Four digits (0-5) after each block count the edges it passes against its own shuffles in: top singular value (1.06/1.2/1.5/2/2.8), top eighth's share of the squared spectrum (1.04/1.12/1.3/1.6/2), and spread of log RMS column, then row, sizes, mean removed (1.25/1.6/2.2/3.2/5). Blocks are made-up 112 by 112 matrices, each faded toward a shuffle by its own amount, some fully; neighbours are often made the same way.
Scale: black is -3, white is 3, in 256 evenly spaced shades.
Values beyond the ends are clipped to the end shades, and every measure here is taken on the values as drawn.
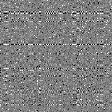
5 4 2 3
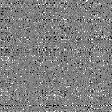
4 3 2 3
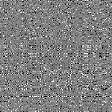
4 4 2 3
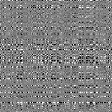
5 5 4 4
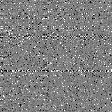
4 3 1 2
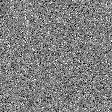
0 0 0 0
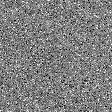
0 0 0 0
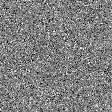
0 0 0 0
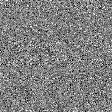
0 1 0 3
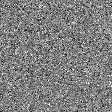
0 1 0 1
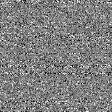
1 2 0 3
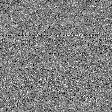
1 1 0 2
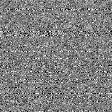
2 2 0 4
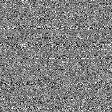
1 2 0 4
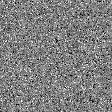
0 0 0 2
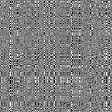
5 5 4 3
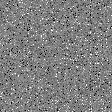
2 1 0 0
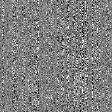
2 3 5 0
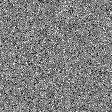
0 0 0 0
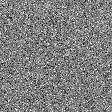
0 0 0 0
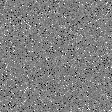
0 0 0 0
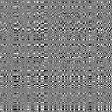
5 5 4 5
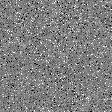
2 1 0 0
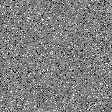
2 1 0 0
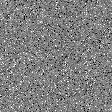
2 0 0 0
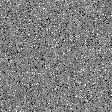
0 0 0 1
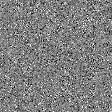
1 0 1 1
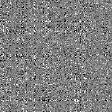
2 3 4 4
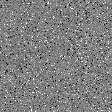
2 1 0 0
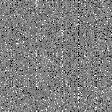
4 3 2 1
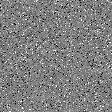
2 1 1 0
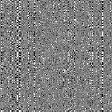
5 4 4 2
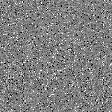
3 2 1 0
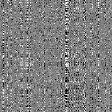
5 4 4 2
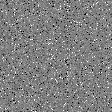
2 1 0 0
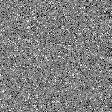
3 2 1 1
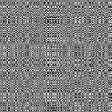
5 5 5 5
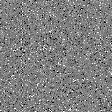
3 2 1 0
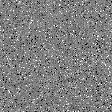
3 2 1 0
